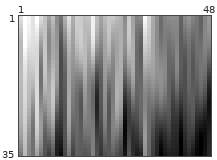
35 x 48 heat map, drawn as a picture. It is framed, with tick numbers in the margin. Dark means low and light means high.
The field climbs toward the top left. The ninth with the lowest average is the bottom right. The grain runs up and down. The top left is the ninth with the highest average. Neither half mirrors the other.
